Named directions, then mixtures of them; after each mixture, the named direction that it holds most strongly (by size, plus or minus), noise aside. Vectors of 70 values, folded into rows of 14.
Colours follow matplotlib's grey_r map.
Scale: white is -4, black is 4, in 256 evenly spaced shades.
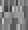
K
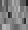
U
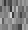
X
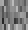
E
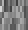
K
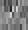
X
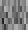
E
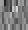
X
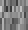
K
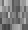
U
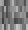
E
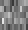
E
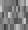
U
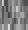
E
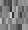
X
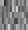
E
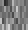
X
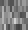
E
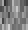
U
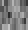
U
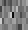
X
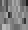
U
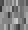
K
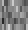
E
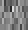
K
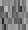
E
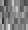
E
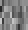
K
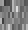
X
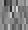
X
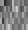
X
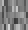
E
